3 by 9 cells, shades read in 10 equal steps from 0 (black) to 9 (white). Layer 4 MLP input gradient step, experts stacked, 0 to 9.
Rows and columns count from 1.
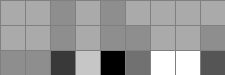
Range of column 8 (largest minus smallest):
3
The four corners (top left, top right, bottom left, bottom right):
6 6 5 3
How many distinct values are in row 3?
7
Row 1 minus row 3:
1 1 3 -1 5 2 -3 -3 3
